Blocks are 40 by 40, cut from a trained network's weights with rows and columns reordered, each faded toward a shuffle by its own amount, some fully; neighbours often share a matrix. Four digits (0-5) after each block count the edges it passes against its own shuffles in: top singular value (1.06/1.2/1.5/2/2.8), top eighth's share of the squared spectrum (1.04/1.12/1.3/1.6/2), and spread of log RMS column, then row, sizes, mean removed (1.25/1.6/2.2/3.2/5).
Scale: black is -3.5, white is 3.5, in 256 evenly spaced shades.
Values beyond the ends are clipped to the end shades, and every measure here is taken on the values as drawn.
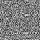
3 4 0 2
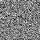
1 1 0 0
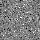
1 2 0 1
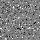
2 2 0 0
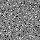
0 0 0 0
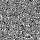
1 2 0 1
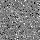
0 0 0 0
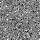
0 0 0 0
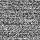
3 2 0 0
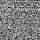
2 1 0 0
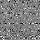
3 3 0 2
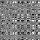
4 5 2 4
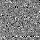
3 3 0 2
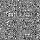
3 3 1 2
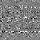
3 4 0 3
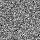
0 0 0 0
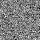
1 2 0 0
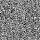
2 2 0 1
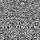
3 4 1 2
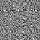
3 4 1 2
